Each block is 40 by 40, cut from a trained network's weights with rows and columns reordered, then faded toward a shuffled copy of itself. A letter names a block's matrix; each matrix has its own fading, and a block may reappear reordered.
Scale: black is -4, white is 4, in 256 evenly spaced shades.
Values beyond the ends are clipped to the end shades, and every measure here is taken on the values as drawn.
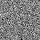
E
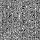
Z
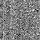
Z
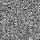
E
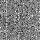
Z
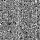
Z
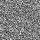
E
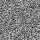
E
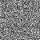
E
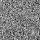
E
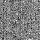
Z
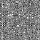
Z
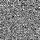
E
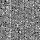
Z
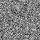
E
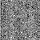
Z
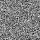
E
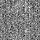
Z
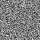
E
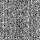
Z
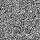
E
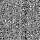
Z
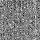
Z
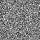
E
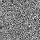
E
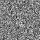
E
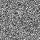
E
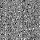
Z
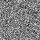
E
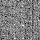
Z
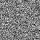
E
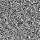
E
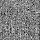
Z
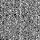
Z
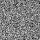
E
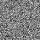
E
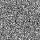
E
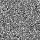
E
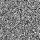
E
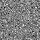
E
